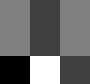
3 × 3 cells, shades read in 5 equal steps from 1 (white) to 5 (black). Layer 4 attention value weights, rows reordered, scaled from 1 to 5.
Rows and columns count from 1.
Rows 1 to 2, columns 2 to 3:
4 3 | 4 3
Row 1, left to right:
3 4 3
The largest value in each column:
5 4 4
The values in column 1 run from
3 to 5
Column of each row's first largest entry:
2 2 1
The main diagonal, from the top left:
3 4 4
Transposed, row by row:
3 3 5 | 4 4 1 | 3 3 4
